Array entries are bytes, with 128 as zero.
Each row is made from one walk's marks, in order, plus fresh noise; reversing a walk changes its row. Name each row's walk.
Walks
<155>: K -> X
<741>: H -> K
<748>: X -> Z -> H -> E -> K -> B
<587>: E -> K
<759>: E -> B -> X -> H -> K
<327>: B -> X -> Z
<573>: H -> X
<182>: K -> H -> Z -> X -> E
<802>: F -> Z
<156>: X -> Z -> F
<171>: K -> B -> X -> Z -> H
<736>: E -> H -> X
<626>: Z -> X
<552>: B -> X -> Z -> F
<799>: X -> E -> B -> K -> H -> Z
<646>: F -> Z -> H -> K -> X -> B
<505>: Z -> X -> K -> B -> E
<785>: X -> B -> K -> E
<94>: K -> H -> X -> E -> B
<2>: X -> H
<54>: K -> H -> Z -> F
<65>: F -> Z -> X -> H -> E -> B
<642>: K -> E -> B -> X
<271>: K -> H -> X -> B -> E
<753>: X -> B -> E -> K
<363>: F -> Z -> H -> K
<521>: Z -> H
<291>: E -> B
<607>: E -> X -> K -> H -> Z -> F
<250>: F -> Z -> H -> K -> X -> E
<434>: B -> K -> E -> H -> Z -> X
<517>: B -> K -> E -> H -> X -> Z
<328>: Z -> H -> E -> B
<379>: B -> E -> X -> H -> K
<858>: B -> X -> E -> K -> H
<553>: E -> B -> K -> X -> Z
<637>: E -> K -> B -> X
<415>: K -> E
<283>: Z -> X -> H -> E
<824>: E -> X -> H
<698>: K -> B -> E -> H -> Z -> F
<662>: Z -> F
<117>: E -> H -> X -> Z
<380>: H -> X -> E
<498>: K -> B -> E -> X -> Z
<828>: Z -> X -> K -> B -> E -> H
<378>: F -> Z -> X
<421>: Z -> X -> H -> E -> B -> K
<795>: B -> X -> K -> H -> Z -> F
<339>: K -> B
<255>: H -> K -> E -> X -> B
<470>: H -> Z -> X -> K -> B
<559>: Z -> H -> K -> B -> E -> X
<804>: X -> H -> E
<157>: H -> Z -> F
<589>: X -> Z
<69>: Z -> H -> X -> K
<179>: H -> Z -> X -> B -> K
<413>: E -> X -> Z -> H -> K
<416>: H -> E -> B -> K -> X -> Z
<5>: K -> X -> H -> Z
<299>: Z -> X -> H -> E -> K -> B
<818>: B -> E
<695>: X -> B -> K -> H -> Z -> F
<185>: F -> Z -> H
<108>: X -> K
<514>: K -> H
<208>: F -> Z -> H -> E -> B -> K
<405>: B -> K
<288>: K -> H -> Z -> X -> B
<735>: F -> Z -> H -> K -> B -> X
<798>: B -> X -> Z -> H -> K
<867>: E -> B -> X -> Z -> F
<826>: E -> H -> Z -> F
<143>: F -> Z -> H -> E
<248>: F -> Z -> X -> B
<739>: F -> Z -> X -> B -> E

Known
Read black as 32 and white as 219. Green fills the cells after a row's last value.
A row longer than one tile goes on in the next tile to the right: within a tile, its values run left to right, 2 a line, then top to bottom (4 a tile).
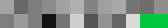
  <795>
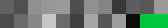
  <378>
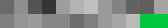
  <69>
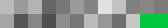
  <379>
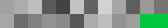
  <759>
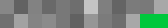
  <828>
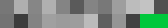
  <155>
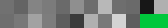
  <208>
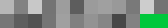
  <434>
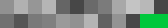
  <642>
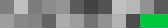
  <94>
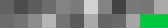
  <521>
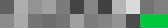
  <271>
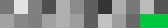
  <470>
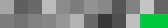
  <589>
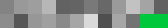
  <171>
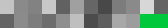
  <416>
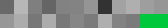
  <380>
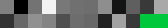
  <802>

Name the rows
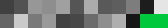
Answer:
<250>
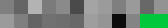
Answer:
<818>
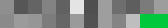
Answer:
<826>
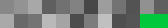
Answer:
<291>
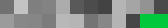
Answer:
<288>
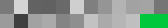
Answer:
<741>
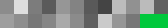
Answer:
<255>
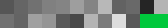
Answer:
<363>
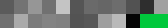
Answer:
<646>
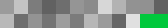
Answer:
<753>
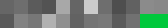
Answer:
<626>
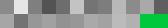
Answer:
<179>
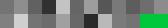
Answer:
<299>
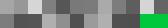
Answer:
<637>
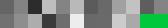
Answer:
<54>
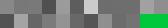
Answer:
<559>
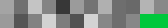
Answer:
<824>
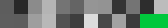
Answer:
<185>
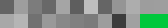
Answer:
<804>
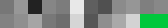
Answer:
<157>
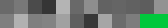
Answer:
<328>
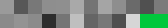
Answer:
<552>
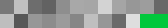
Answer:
<108>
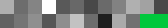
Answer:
<498>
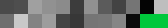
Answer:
<739>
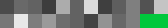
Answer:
<283>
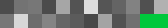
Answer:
<505>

